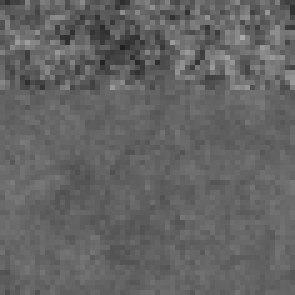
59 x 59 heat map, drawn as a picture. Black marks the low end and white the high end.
No row or column stands out. There are no regular stripes. A few values lie far out on both sides of the bulk. The halves do not mirror each other. Overall the values sit about 40% of the way up the scale. The bottom part is calmer, past a seam about 30% of the way down.
